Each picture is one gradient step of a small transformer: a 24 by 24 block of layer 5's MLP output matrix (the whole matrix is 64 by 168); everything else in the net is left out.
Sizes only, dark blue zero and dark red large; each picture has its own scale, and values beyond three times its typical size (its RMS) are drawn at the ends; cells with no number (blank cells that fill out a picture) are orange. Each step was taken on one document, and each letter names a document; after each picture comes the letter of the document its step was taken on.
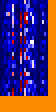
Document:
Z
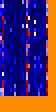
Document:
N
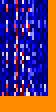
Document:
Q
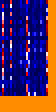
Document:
N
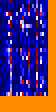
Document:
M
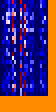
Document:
Z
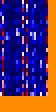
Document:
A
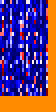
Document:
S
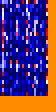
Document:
S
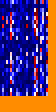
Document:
S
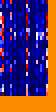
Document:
N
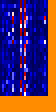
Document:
Z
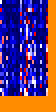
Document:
A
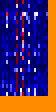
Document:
Q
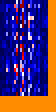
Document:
Q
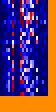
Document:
Z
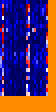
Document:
N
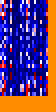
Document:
S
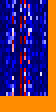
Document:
Z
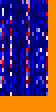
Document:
N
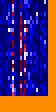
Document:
Z
